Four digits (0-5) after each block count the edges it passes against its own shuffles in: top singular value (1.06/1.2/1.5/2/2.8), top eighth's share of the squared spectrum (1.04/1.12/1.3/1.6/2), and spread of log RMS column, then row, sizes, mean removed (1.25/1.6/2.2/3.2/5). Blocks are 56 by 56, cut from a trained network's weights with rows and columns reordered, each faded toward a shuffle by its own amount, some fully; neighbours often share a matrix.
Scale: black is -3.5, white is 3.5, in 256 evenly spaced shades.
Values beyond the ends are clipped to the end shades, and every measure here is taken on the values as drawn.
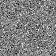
0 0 0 0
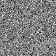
1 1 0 0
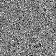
1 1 0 0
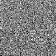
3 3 2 1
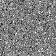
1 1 0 0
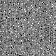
1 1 0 0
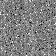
1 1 0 0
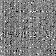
3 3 0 2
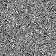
0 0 0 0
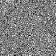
2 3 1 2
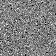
0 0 0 0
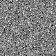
0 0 0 0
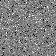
0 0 0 0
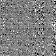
2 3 3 0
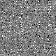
2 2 2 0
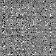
2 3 3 1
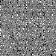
2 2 2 0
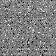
2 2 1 0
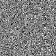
2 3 1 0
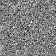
2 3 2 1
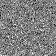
0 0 0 0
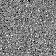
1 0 0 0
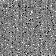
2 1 0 0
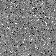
0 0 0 0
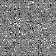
2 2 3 0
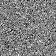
0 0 0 0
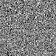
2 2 1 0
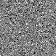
2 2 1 0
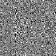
3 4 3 2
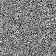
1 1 1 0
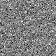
1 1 0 0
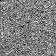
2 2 0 0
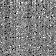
3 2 0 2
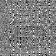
3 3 3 0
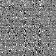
2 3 2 0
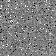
0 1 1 0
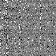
2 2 2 0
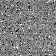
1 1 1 0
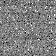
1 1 1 0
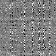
3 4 3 0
